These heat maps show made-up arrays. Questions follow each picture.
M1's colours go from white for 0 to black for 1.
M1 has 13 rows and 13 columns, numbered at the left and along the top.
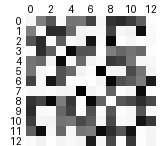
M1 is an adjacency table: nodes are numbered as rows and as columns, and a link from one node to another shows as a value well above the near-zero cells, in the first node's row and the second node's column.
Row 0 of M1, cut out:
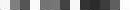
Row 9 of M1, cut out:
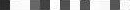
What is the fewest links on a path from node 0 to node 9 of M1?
1
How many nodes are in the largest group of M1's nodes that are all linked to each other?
5
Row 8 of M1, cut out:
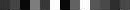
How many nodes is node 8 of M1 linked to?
11
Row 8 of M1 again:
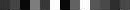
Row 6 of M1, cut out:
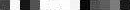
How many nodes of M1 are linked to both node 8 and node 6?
7
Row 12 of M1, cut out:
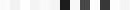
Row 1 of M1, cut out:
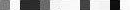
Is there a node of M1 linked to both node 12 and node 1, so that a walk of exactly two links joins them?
yes
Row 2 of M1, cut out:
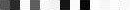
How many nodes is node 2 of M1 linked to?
5
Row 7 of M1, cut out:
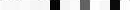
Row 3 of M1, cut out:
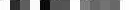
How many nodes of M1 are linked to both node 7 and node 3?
3
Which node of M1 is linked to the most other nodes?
node 8
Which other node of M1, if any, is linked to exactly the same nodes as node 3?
node 0
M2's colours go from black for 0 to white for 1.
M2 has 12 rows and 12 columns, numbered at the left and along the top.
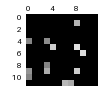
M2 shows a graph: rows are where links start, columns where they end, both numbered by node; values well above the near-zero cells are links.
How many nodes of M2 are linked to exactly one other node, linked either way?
3
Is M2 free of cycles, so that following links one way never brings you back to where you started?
yes
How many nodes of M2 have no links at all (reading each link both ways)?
1
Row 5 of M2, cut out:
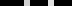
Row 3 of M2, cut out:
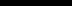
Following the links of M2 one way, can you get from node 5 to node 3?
yes
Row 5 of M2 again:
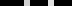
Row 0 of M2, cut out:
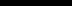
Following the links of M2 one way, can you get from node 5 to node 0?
yes
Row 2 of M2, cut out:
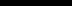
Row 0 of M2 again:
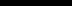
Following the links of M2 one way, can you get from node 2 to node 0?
no
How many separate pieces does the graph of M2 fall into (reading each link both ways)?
2
